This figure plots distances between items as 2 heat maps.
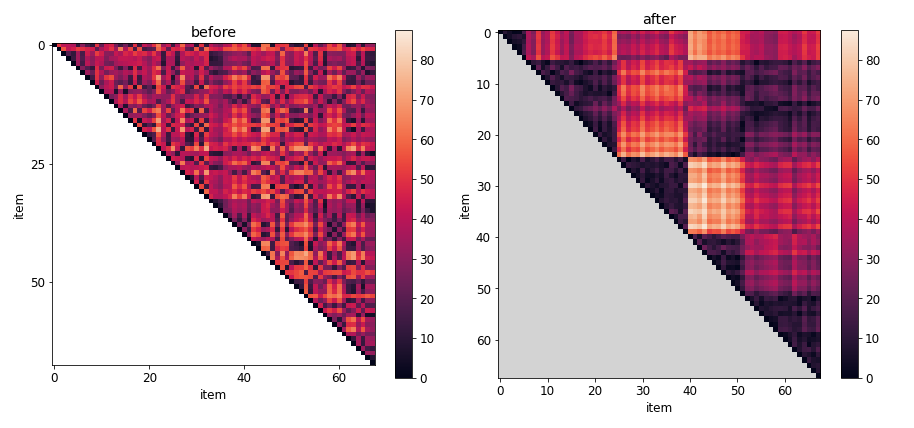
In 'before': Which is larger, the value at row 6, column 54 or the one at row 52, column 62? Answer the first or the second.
the first
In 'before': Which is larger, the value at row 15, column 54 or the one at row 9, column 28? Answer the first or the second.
the first
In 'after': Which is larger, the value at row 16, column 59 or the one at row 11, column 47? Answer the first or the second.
the second
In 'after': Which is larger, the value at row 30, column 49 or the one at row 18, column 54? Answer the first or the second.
the first
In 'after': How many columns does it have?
68
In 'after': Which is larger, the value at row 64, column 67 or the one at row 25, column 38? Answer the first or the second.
the second
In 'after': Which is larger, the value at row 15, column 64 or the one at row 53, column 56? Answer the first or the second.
the first
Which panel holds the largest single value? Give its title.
after
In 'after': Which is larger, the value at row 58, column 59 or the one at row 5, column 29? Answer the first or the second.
the second
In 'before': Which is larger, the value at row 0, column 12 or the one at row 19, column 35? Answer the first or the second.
the first
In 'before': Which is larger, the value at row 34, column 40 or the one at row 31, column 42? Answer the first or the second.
the second
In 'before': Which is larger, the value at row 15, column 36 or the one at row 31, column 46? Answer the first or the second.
the second
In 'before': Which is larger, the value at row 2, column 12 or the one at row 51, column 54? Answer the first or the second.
the first
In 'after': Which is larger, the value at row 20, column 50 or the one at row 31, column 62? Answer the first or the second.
the second
